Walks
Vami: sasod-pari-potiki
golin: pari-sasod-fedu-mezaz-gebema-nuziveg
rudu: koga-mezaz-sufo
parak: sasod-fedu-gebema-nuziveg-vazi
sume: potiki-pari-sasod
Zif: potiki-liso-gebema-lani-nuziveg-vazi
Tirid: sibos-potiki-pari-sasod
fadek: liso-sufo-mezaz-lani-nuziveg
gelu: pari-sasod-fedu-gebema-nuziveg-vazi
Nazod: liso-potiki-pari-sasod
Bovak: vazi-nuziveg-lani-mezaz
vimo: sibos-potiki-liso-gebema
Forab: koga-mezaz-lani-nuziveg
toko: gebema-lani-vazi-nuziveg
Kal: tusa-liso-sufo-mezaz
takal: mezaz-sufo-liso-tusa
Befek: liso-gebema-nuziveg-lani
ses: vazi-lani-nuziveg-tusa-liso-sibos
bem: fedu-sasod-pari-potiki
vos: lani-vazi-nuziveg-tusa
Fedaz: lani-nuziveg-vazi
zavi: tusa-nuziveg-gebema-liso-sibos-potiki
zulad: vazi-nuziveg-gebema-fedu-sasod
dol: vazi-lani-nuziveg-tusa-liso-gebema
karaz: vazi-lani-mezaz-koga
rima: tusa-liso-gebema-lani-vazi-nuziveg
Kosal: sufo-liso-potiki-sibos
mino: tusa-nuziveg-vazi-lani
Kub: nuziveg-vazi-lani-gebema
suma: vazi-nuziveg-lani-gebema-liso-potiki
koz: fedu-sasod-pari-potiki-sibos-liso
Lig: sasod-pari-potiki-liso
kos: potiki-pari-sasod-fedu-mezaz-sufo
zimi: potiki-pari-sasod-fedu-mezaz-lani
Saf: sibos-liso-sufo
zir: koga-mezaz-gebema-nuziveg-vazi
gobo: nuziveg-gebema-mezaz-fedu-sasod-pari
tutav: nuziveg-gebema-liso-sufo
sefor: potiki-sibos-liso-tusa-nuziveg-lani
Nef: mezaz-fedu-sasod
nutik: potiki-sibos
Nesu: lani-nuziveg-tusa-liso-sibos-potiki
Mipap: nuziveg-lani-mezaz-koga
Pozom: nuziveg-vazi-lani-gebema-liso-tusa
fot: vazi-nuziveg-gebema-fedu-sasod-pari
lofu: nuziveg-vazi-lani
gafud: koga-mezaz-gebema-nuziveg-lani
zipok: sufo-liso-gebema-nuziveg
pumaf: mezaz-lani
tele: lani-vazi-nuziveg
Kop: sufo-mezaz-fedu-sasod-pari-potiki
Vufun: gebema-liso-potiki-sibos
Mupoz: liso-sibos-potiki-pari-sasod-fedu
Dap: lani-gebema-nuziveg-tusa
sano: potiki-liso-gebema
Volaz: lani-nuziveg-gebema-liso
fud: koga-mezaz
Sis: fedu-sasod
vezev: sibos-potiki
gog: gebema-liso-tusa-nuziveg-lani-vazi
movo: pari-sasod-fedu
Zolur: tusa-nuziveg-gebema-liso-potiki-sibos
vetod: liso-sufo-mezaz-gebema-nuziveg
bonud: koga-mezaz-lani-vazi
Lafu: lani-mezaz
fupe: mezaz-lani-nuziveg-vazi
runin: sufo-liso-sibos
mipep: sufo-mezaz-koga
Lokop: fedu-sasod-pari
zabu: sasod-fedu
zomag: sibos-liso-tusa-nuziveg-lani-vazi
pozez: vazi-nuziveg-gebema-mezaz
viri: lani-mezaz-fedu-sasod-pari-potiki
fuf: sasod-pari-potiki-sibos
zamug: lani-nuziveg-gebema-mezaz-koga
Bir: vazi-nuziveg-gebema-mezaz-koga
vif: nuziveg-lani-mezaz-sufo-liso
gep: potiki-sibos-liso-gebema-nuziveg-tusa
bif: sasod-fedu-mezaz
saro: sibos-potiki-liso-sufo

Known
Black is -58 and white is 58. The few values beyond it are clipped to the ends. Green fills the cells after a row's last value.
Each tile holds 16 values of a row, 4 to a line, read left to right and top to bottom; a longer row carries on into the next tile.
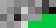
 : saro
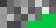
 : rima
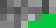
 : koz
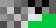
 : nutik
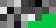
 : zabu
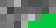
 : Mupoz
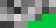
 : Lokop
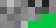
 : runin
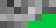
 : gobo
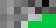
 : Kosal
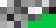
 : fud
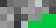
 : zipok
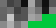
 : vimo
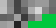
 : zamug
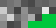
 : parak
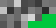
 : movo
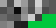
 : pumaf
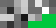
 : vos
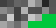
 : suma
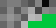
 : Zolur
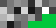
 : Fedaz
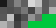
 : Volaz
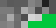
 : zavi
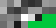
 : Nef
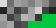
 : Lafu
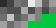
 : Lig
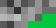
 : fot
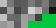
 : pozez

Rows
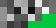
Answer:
mino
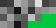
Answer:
Befek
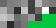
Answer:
fupe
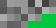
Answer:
ses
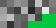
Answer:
zomag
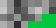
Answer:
Bir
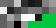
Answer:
Sis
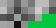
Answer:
Mipap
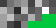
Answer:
toko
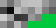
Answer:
takal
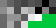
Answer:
vezev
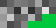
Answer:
Zif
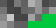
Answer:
dol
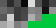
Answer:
sano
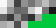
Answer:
mipep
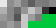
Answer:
kos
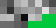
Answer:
Dap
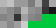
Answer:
Saf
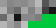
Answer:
tutav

